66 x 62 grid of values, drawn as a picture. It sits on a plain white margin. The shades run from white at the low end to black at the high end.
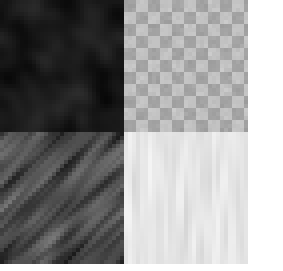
It is made of 2 by 2 panels. Panel 1,1: very high, blotchy, faint in contrast. Panel 1,2: low, checkered. Panel 2,1: high, slanting up to the right. Panel 2,2: very low, streaked downward, faint in contrast.
